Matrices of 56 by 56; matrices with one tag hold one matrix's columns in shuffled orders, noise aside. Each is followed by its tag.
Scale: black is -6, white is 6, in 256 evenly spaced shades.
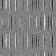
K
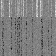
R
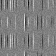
K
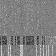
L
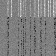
R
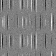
K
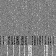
L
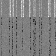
R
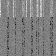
R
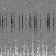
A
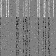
R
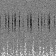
A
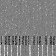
L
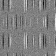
K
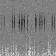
A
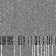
L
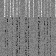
R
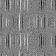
K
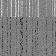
R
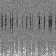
A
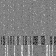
L
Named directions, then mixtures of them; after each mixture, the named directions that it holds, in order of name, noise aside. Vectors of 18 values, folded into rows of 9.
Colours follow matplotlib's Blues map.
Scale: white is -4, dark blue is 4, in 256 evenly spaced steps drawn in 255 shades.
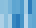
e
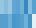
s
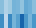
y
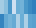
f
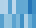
e, f, y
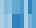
e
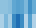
e, s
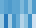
s, y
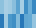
f, s, y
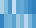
f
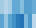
e, s, y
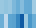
e, s, y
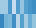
f, s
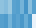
s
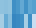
e, s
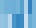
e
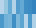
e, f, s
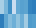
f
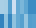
f, y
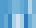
e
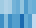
s, y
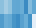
s
